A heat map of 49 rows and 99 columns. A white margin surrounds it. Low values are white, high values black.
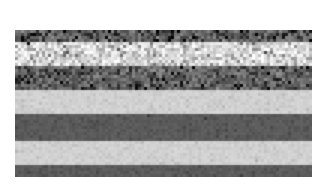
The bottom part is calmer, past a seam about 40% of the way down. No overall slope runs across the table. Horizontal stripes repeat 3 times down the table.
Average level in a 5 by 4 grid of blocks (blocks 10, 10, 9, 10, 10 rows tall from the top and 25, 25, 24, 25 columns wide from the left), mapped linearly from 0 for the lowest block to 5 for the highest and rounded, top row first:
2222 / 5555 / 0000 / 5555 / 2222
